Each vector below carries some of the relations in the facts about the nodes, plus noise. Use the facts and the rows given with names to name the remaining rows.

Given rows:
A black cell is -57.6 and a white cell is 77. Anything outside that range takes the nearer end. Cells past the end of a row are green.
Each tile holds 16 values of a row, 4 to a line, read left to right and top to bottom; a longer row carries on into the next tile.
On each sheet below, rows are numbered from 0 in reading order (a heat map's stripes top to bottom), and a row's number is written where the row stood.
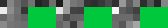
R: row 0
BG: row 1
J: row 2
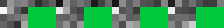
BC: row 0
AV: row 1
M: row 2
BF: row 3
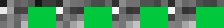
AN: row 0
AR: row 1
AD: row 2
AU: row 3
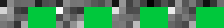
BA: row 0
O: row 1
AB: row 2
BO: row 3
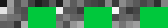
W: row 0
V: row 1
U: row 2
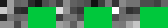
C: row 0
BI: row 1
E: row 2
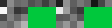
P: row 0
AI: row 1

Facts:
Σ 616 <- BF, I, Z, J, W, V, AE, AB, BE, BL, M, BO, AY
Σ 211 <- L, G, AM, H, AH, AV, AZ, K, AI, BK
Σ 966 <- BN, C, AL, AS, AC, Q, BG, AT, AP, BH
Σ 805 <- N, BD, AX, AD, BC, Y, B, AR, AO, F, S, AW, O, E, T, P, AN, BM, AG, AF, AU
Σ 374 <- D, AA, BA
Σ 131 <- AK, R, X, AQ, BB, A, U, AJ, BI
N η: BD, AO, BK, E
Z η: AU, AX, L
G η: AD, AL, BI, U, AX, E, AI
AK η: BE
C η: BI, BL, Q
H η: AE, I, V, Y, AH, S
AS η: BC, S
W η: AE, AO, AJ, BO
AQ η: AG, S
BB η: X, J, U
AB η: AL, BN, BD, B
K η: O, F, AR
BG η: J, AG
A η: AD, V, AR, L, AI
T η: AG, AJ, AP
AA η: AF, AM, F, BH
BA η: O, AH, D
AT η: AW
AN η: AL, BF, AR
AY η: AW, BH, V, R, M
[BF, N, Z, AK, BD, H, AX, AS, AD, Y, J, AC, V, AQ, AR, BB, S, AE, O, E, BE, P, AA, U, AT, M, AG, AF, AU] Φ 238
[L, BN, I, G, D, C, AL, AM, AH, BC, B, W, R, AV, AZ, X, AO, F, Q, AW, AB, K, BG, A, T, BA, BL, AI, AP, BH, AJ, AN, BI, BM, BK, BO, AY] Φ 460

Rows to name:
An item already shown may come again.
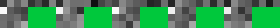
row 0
J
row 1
F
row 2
AJ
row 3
AQ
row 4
BB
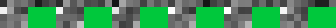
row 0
BM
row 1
AE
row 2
AS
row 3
AO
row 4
AG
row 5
X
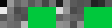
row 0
H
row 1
A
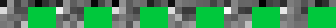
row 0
AB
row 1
BK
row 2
K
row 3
AA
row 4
B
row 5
R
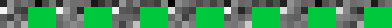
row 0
BK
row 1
AW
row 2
AE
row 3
AT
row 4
N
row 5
BH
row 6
D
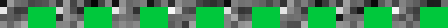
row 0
AC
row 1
BL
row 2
AM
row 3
T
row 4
AA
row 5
I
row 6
Q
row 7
X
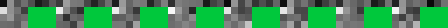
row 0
AY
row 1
AP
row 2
AH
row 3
AW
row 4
Z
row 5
G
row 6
R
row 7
BK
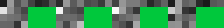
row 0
W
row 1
AE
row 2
BC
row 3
C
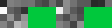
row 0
AF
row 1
AJ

